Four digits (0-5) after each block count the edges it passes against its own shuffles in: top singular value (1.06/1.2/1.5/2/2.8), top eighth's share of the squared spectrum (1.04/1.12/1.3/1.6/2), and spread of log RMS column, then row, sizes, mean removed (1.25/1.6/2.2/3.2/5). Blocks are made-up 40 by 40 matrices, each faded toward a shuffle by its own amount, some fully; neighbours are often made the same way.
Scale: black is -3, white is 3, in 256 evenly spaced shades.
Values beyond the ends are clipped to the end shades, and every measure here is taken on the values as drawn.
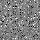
3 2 1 0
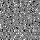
3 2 0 0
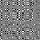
4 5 3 3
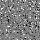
2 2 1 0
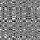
4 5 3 3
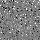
1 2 0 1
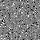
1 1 1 0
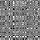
4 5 3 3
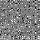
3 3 1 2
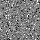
2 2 0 0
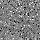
2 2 0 0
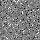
1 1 0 0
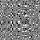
4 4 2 2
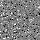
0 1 0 0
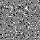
3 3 1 1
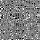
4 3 2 2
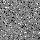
1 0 0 0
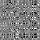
4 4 2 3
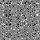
3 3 1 1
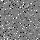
0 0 0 0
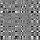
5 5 3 3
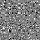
3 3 1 1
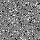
1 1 0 0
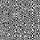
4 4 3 1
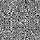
3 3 2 1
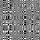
4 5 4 2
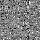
3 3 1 0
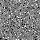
2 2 0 0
